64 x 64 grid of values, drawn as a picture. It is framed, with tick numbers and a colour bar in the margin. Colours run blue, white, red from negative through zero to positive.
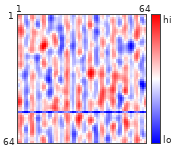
There is no overall slope. Stripes running up and down repeat 11 times from left to right. The histogram is bell-shaped. Row 49 stands out from the rest.
